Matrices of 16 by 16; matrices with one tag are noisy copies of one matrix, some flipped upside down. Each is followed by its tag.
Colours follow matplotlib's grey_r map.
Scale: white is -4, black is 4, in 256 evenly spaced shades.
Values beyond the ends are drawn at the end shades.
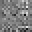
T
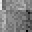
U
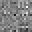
T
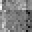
U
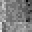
U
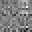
T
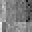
U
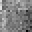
U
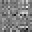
T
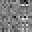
T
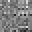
T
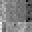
U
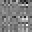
T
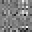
T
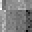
U
